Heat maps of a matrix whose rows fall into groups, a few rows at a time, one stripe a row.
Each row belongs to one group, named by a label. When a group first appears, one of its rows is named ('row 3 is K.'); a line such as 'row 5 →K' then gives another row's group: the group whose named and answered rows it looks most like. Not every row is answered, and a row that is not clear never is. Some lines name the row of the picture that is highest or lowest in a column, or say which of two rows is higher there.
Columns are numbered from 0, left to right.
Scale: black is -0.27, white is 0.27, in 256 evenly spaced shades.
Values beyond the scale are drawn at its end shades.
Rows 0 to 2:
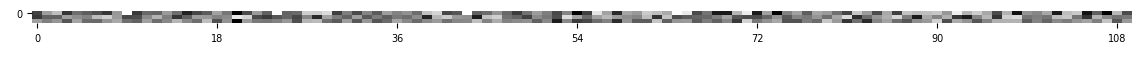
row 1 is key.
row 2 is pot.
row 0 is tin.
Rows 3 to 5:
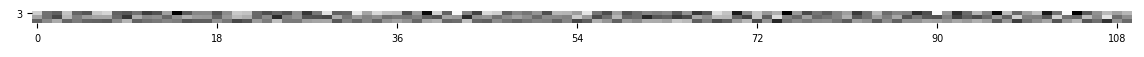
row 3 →key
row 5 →tin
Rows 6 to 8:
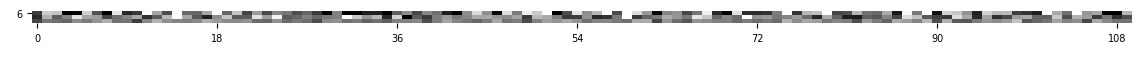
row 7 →pot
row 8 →key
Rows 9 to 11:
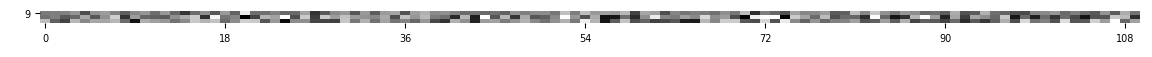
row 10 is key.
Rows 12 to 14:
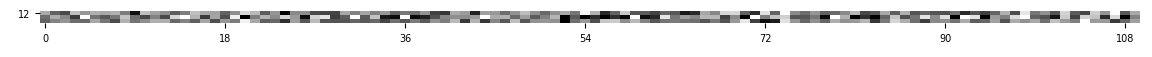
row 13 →pot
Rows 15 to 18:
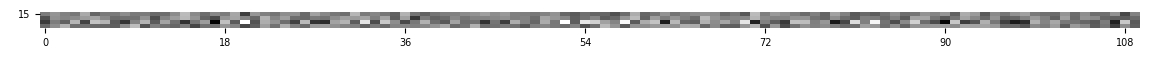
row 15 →pot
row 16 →pot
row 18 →tin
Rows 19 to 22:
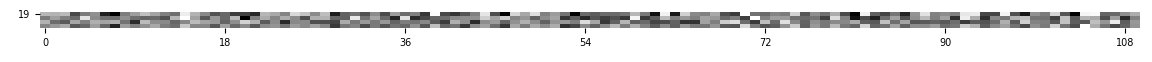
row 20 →pot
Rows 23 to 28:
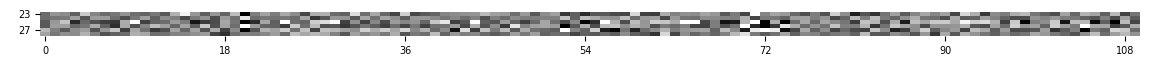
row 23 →pot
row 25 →tin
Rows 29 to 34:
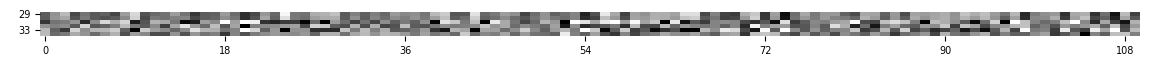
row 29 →tin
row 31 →key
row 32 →pot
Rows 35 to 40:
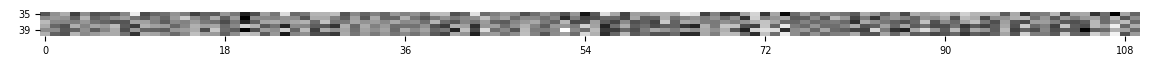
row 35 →tin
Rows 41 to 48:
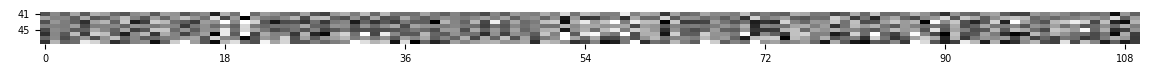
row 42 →pot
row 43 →key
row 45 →key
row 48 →pot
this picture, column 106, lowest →48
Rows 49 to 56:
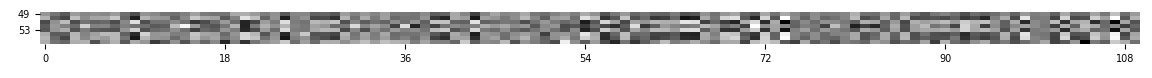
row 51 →tin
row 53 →tin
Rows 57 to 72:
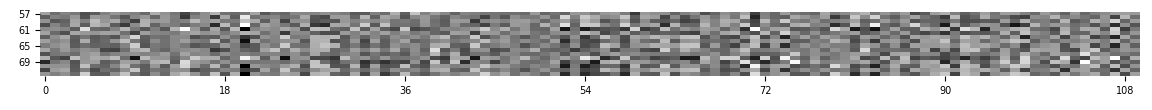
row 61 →pot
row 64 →pot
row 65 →tin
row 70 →pot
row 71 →tin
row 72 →pot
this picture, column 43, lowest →68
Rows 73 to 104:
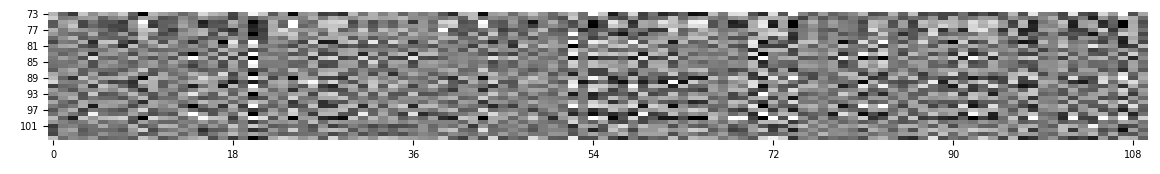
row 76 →tin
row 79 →tin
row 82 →key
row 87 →tin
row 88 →pot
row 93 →pot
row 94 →tin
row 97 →tin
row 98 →pot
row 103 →key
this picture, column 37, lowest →98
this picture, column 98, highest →99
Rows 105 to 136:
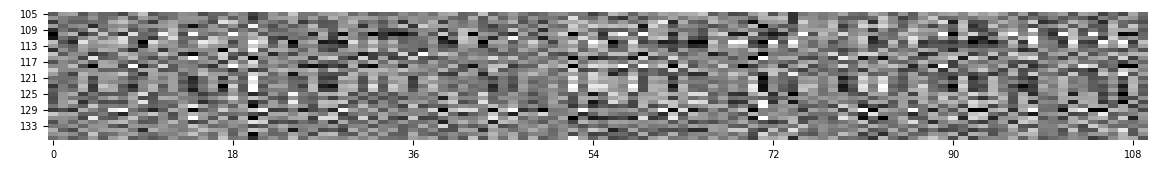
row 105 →tin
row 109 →key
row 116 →pot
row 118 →key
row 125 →tin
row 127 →tin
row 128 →pot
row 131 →pot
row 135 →pot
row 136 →key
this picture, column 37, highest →115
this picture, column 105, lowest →129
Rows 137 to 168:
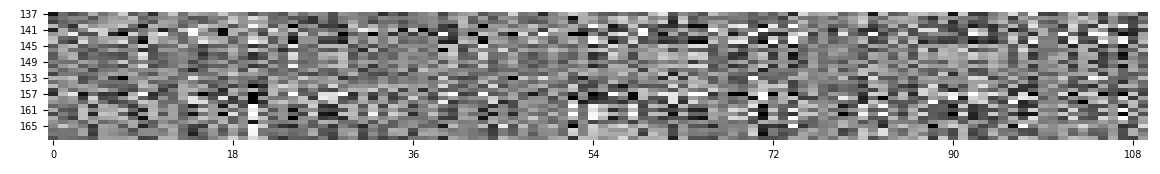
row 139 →key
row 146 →key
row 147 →tin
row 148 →tin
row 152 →key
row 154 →tin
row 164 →pot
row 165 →key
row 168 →key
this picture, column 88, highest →159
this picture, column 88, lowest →165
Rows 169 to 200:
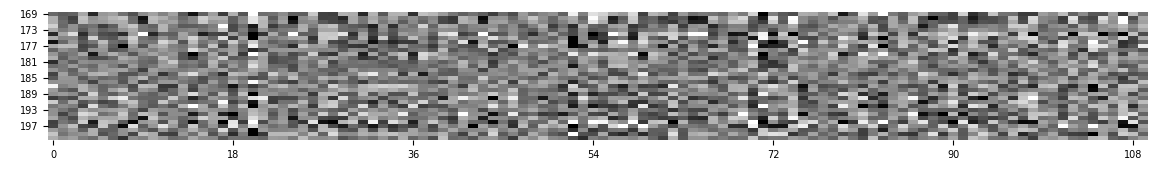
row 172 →pot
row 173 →pot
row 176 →key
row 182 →key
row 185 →tin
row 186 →key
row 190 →key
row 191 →pot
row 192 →pot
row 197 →key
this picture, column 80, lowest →196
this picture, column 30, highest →196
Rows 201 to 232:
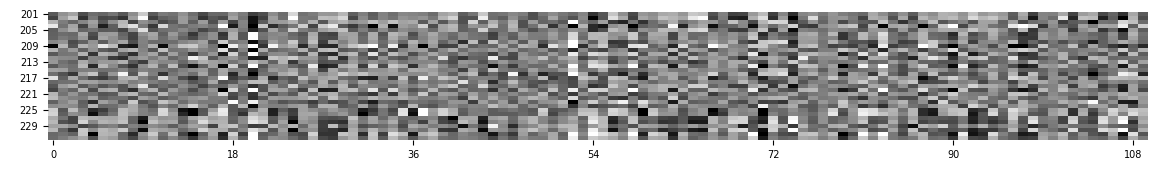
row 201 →tin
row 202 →tin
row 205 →tin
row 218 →key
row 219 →tin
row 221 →pot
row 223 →key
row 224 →pot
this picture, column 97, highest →204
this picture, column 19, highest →224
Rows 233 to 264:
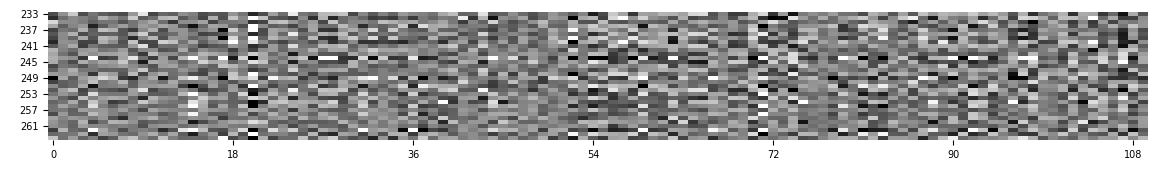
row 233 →tin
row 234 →key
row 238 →tin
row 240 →key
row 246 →key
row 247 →tin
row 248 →key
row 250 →key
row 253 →pot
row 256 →pot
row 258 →pot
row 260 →key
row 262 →pot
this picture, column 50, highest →249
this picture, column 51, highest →240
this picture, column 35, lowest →262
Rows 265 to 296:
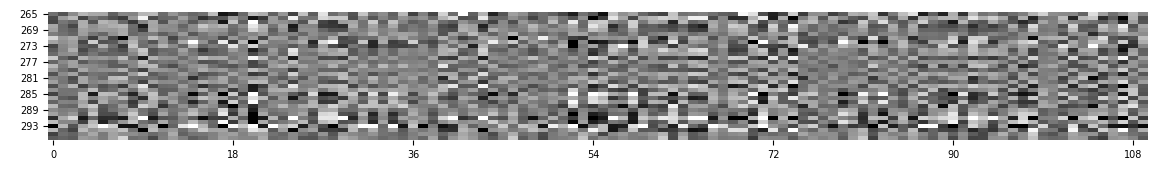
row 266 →tin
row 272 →pot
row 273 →key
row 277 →tin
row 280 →tin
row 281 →key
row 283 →tin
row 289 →pot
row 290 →pot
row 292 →pot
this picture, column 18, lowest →288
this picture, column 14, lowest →285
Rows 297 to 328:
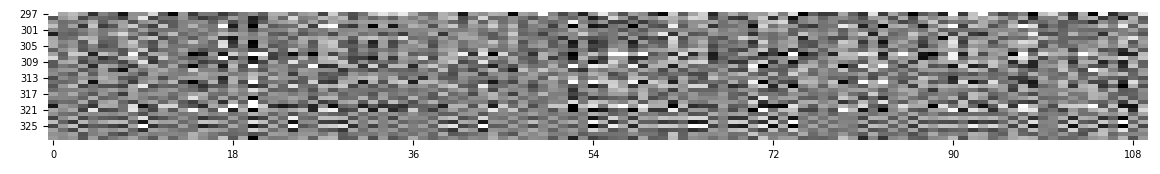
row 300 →pot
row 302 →key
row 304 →pot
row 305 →pot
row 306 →tin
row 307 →key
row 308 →pot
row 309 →tin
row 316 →key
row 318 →pot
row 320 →key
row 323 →tin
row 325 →tin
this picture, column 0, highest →297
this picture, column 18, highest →320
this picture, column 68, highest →324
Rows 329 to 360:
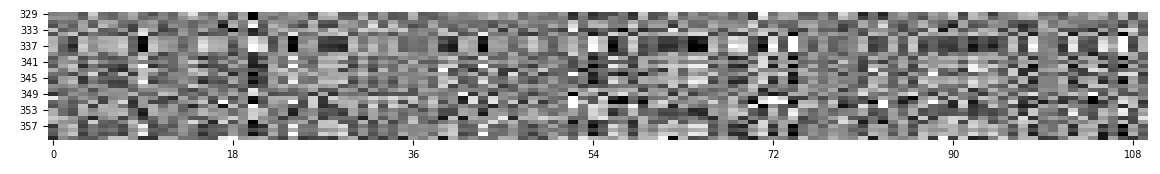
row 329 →pot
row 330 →pot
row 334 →tin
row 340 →tin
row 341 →pot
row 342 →tin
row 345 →tin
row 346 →tin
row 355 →key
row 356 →pot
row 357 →tin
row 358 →tin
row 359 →tin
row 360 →key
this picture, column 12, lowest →350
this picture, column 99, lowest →351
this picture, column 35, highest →333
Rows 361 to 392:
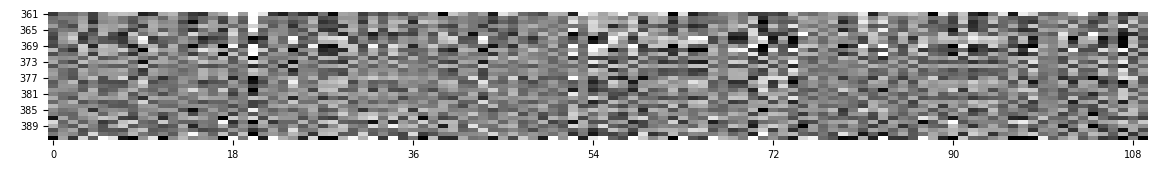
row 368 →tin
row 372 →pot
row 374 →tin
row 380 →pot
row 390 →tin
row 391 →pot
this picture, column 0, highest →388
